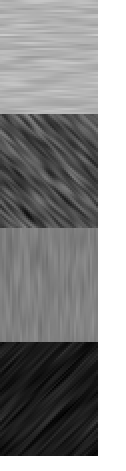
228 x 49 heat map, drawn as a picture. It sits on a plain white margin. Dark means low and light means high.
The table splits into 4 rows of 1 panel. Panel 1,1: high, streaked across, faint in contrast. Panel 2,1: low, slanting down to the right. Panel 3,1: middling, streaked downward, faint in contrast. Panel 4,1: very low, slanting up to the right, faint in contrast.
